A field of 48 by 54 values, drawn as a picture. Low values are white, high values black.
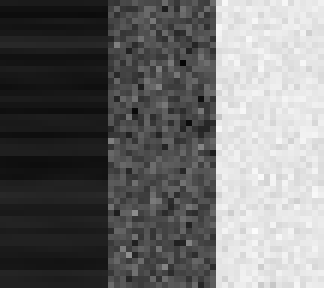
The table splits into one row of 3 panels. Panel 1,1: very high, streaked across, faint in contrast. Panel 1,2: high, fine-grained. Panel 1,3: very low, fine-grained, faint in contrast.
